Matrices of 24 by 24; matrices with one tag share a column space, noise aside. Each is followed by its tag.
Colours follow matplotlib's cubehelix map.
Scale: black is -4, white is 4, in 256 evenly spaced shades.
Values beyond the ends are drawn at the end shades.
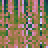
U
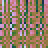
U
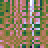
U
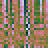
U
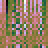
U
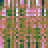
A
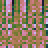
U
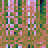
U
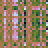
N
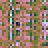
N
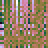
U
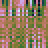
A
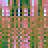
A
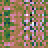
N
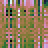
A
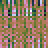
A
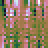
A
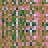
N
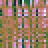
A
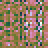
N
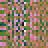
N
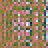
N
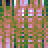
A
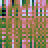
A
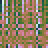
U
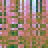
U
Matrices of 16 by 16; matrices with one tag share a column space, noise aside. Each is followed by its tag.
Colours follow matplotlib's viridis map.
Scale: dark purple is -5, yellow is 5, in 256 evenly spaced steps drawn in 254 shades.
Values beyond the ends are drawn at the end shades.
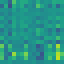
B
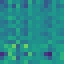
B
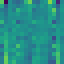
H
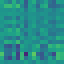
B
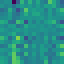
H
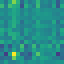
B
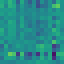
B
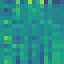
H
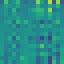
H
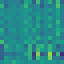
B
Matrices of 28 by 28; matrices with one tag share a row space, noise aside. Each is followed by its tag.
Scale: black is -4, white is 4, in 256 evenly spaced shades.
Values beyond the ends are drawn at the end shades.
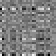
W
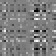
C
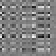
W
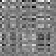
W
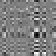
C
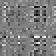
C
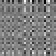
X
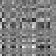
W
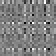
X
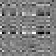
W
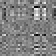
C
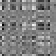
W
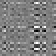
C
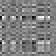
W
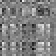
W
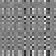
X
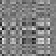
W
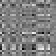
W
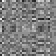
W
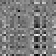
C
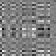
W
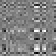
C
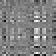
C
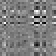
C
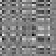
W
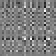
X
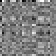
W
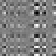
C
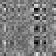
C
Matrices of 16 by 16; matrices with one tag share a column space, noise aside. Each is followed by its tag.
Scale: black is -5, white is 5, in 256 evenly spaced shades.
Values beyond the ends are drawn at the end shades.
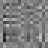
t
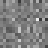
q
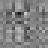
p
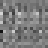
p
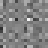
q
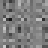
q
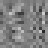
p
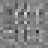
p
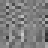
t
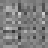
p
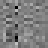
t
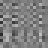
t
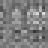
p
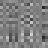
t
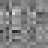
p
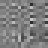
t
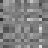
q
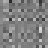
q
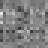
p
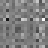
q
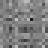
q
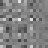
q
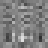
t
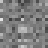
q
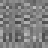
t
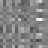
q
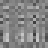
t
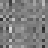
q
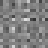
q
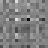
q
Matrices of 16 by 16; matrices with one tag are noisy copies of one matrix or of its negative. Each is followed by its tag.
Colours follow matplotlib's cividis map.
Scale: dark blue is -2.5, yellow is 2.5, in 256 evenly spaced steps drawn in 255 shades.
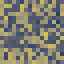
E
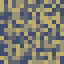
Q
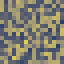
Q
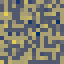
Q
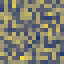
Q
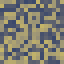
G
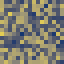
E
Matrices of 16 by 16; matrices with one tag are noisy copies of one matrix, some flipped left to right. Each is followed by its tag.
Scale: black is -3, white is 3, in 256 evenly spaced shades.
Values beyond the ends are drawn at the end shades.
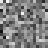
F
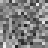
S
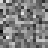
F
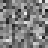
F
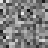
F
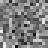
S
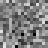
S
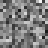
F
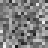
S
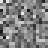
F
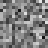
F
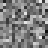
F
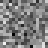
S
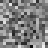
S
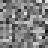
F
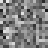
F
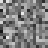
F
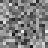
S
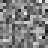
F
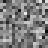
F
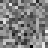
S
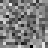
S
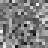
S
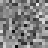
S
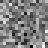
S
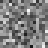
S
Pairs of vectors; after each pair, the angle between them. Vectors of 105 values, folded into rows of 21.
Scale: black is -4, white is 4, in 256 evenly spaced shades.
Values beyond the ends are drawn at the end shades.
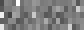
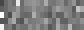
nearly parallel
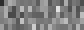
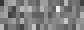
nearly parallel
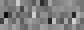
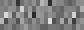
nearly opposite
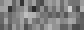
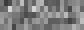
nearly opposite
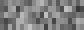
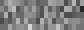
partly aligned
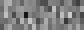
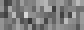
nearly opposite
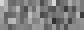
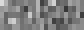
nearly parallel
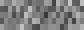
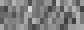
nearly parallel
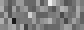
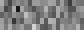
partly aligned
